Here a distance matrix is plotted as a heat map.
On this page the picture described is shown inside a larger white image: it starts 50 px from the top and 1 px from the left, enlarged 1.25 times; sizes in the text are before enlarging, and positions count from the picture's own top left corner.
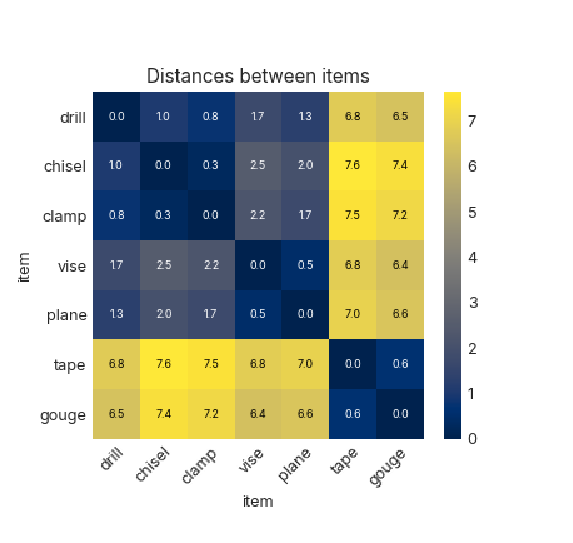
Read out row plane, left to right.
1.3 2.0 1.7 0.5 0.0 7.0 6.6
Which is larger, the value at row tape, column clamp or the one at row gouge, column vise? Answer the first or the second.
the first
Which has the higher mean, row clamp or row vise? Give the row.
vise
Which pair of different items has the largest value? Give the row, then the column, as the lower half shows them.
tape, chisel
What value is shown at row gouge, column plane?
6.6
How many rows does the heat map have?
7
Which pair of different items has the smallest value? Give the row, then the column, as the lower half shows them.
clamp, chisel
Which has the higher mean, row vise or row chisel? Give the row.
chisel
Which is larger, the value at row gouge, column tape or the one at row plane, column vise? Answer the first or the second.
the first
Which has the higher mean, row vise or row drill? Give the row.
vise
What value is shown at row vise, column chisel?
2.5
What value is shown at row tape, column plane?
7.0
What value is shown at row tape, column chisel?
7.6
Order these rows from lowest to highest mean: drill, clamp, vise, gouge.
drill, clamp, vise, gouge
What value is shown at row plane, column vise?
0.5
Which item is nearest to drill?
clamp
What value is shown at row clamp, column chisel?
0.3
